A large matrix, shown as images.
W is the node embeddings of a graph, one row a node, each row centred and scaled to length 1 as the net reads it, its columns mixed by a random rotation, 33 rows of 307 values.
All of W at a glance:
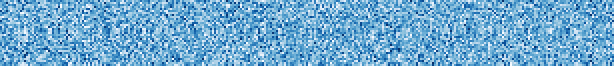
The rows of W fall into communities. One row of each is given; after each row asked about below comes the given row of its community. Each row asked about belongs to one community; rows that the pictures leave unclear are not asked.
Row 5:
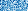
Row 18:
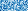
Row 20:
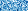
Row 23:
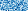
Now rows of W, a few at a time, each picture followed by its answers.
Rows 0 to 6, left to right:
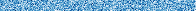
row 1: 5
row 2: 23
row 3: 20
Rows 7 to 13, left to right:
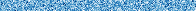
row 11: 18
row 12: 20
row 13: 5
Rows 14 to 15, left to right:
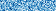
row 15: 18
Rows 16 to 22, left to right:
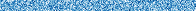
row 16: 18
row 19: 18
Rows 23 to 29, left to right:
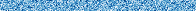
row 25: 5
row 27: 23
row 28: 23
